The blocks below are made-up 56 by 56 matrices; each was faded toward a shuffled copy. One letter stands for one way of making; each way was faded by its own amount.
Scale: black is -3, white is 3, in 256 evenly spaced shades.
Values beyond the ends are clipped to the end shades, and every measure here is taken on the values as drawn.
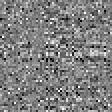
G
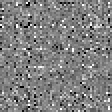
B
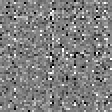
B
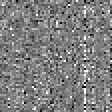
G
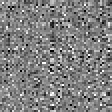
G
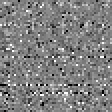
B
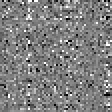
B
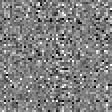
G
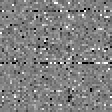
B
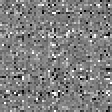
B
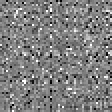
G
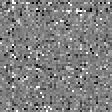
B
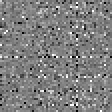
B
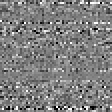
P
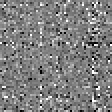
B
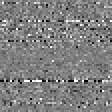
P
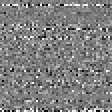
P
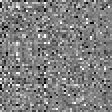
G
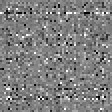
B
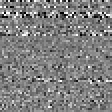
P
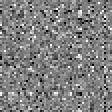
G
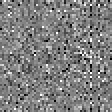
G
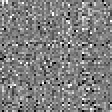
G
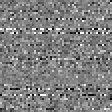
P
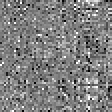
G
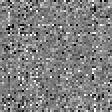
B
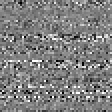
P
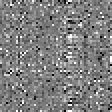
G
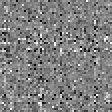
B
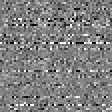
P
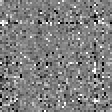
B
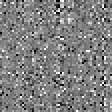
G
